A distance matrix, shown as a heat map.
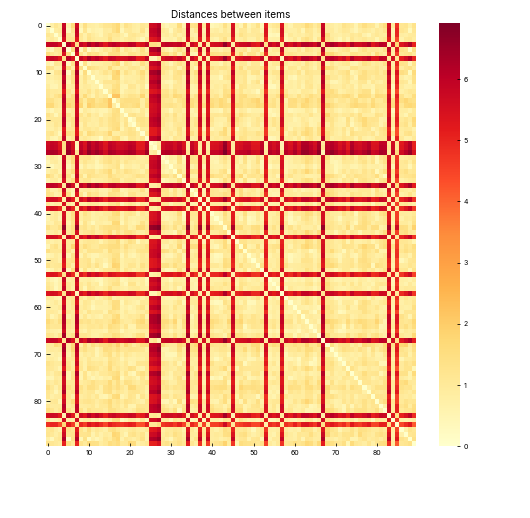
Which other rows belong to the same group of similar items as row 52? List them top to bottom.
0, 1, 2, 3, 5, 6, 8, 9, 10, 11, 12, 13, 14, 15, 16, 17, 18, 19, 20, 21, 22, 23, 24, 28, 29, 30, 31, 32, 33, 35, 36, 38, 40, 41, 42, 43, 44, 46, 47, 48, 49, 50, 51, 54, 55, 56, 58, 59, 60, 61, 62, 63, 64, 65, 66, 68, 69, 70, 71, 72, 73, 74, 75, 76, 77, 78, 79, 80, 81, 82, 84, 86, 87, 88, 89
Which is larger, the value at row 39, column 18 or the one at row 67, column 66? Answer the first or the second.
the second
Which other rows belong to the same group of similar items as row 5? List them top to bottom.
0, 1, 2, 3, 6, 8, 9, 10, 11, 12, 13, 14, 15, 16, 17, 18, 19, 20, 21, 22, 23, 24, 28, 29, 30, 31, 32, 33, 35, 36, 38, 40, 41, 42, 43, 44, 46, 47, 48, 49, 50, 51, 52, 54, 55, 56, 58, 59, 60, 61, 62, 63, 64, 65, 66, 68, 69, 70, 71, 72, 73, 74, 75, 76, 77, 78, 79, 80, 81, 82, 84, 86, 87, 88, 89
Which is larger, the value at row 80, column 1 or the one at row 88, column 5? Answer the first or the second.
the first
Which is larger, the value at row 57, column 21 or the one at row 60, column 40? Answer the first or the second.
the first
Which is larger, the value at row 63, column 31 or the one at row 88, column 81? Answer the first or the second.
the first
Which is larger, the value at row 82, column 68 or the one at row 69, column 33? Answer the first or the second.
the first
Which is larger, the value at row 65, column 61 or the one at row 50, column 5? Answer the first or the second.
the second
